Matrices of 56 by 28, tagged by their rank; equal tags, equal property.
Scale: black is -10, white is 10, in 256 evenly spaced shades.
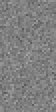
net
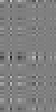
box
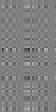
box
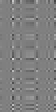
box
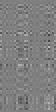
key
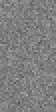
net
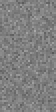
net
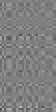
key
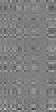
key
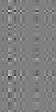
box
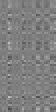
key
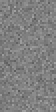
net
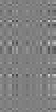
box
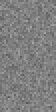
net
